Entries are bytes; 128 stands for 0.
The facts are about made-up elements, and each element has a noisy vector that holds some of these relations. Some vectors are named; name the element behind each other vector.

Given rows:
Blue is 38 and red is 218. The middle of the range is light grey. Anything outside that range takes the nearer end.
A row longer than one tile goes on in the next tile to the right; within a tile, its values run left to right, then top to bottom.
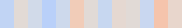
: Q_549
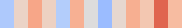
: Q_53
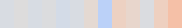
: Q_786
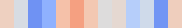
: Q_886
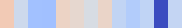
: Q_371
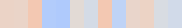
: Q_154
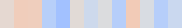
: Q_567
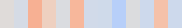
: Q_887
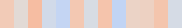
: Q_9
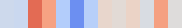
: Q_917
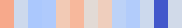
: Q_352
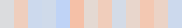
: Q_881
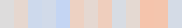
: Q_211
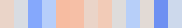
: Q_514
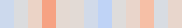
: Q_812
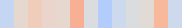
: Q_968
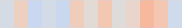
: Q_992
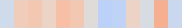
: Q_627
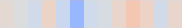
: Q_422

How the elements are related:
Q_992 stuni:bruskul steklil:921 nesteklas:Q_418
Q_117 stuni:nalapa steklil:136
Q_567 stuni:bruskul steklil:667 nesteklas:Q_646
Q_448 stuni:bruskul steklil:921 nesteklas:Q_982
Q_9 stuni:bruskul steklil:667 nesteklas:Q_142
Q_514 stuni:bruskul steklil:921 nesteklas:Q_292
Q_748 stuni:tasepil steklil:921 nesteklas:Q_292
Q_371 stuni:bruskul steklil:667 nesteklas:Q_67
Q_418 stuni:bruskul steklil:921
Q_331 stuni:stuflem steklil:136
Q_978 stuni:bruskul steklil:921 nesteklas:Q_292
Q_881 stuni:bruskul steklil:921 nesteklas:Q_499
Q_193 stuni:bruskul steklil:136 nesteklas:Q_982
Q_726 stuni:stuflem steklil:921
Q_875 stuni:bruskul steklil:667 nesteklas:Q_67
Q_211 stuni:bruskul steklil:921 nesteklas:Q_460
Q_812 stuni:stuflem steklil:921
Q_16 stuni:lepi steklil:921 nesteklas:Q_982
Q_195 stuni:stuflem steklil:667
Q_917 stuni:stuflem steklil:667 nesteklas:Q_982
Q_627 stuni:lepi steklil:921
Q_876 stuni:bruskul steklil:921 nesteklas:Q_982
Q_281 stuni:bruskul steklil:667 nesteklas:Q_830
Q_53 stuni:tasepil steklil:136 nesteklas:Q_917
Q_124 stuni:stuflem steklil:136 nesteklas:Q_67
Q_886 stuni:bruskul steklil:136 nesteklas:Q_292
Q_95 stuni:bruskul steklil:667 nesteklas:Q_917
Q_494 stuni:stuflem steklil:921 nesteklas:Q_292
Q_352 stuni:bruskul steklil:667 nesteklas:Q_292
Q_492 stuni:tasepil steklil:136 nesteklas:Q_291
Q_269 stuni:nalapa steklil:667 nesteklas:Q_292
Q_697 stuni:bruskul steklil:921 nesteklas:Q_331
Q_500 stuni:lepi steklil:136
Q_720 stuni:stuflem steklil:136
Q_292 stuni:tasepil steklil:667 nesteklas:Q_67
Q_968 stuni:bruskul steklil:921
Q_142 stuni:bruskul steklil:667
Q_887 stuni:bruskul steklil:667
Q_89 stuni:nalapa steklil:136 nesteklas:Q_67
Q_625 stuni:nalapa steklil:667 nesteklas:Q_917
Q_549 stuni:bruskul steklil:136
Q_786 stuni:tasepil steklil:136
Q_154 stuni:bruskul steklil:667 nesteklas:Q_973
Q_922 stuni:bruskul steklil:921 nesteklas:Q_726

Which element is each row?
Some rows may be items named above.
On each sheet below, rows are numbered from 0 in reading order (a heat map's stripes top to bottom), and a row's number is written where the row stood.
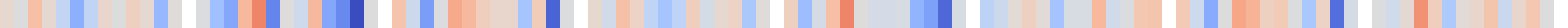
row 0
Q_195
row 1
Q_67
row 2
Q_748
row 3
Q_195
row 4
Q_292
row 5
Q_331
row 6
Q_748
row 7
Q_726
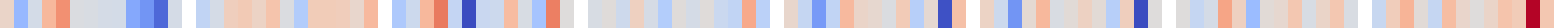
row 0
Q_292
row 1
Q_720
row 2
Q_982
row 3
Q_418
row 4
Q_124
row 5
Q_494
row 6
Q_726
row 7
Q_193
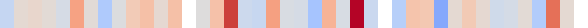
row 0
Q_492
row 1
Q_625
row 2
Q_117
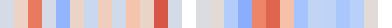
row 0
Q_95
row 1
Q_89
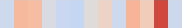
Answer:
Q_16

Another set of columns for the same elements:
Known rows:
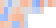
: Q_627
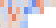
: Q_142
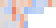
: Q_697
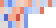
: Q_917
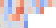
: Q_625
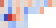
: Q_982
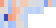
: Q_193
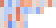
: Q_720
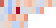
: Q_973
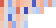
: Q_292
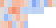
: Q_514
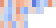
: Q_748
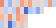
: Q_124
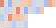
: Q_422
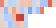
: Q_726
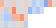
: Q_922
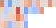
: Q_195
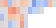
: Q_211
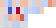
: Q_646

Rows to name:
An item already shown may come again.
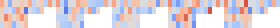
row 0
Q_67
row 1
Q_53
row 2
Q_549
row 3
Q_917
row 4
Q_89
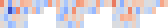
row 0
Q_786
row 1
Q_500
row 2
Q_422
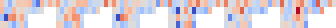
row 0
Q_16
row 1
Q_812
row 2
Q_193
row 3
Q_331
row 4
Q_886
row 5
Q_269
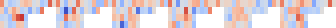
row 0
Q_726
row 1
Q_117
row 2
Q_124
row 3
Q_195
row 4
Q_968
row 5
Q_494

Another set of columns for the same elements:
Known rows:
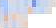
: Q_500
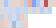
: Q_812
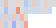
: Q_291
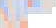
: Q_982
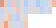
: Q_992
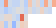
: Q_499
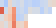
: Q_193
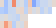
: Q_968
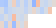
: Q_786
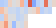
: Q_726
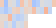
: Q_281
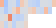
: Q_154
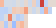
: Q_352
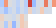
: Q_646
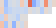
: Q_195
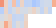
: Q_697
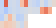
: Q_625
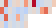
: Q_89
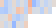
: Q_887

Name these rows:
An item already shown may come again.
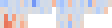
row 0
Q_16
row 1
Q_786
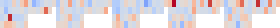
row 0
Q_95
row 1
Q_53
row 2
Q_627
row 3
Q_269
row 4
Q_67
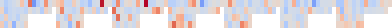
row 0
Q_195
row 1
Q_494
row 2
Q_89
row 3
Q_917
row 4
Q_886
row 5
Q_549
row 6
Q_982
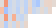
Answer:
Q_117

